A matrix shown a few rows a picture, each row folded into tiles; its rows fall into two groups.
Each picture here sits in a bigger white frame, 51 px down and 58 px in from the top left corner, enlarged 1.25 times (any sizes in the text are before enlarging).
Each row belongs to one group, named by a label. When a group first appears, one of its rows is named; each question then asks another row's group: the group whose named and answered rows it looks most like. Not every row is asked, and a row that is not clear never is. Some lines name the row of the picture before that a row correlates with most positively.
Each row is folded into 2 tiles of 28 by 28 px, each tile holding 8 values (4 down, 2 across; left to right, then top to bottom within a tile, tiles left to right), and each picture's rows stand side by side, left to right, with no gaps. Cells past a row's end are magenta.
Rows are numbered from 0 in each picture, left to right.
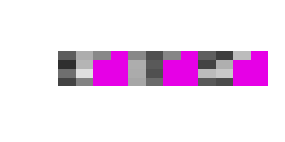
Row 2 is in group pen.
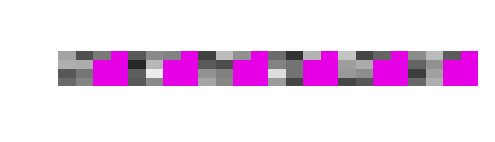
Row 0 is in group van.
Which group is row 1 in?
pen
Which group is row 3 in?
pen
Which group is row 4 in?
van
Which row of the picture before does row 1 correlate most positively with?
0
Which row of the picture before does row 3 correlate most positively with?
1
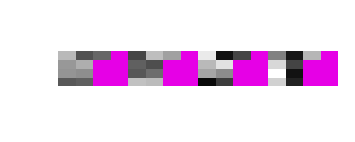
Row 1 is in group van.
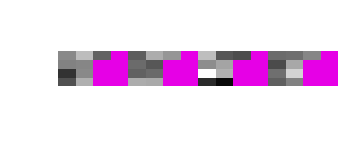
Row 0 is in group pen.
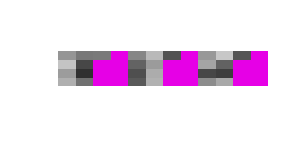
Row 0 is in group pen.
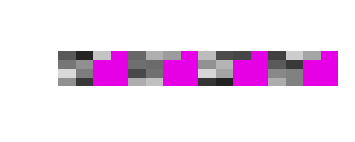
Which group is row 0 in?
pen
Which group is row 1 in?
van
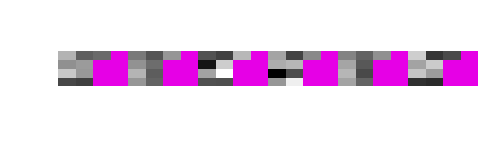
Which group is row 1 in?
pen
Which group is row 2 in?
pen
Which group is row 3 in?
van
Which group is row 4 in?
pen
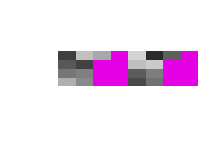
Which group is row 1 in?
van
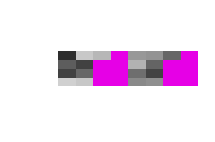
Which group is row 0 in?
van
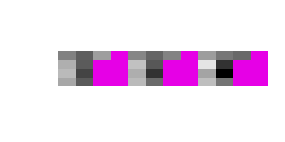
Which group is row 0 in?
pen
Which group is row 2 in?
pen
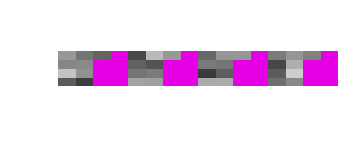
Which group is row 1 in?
van
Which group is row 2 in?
van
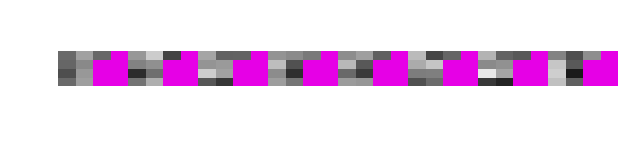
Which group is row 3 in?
pen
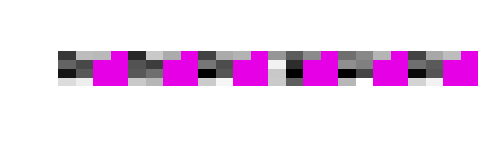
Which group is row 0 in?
van
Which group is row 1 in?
van
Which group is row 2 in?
van
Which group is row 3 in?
pen
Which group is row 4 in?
van
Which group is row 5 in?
van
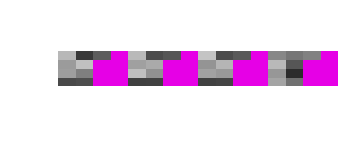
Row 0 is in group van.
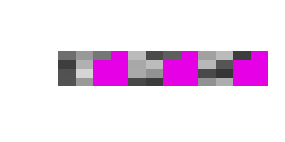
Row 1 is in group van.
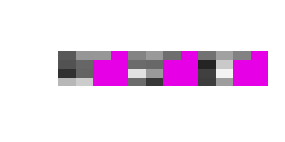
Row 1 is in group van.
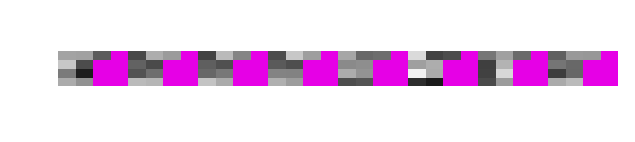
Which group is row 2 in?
van
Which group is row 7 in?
van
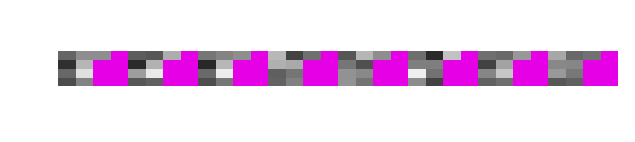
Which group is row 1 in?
pen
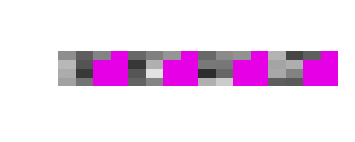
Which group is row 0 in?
pen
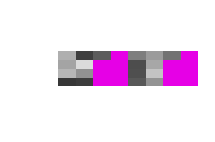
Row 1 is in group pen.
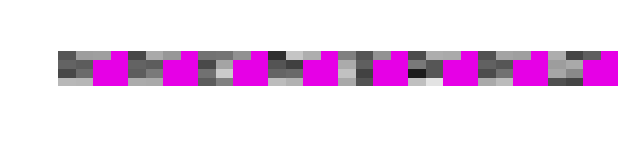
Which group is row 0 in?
van
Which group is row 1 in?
van
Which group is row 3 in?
van
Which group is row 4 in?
pen
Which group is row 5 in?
van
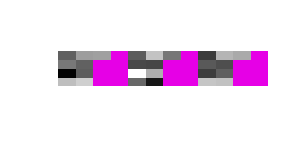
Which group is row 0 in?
van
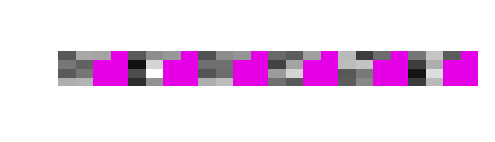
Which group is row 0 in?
van
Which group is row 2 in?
van
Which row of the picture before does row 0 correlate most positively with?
2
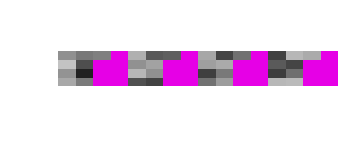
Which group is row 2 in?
van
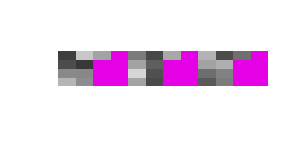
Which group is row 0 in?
van
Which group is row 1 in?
pen
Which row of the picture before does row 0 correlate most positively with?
3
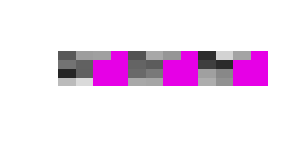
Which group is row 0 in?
van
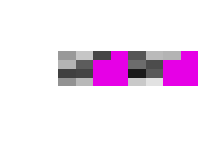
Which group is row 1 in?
van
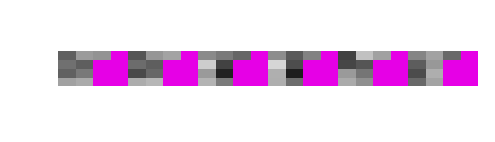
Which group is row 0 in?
van
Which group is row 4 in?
van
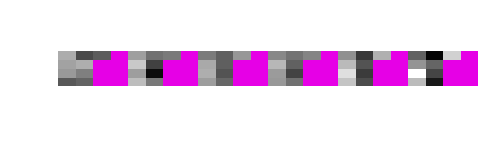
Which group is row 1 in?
pen
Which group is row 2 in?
pen
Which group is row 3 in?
pen
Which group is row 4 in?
pen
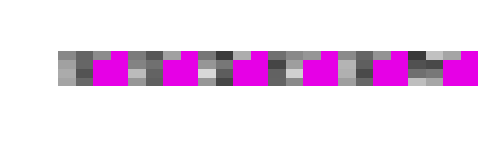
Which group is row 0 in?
pen
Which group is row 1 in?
pen
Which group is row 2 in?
pen
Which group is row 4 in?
pen
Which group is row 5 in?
van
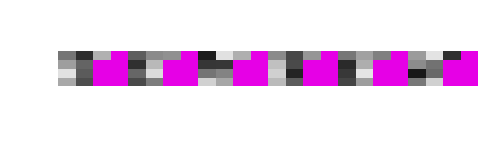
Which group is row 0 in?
pen
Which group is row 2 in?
van
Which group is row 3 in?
pen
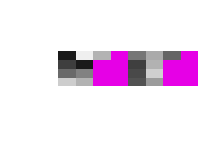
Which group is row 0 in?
van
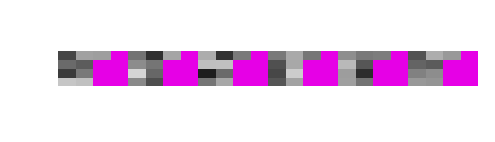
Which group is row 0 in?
van
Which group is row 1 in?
pen
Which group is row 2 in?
van
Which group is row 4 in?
pen
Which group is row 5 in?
van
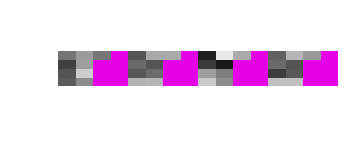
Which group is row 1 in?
van
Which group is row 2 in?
van
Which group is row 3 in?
van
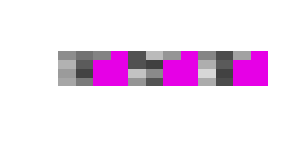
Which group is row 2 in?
pen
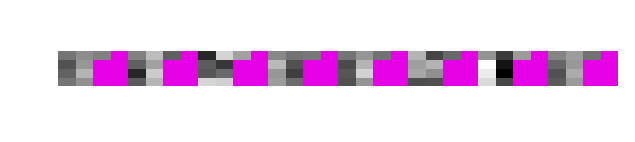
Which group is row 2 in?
van
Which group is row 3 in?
pen
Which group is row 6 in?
pen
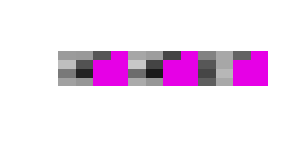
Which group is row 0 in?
pen
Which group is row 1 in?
pen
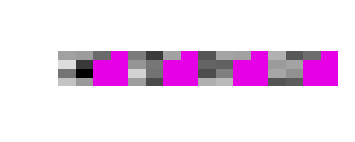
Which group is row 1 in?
pen
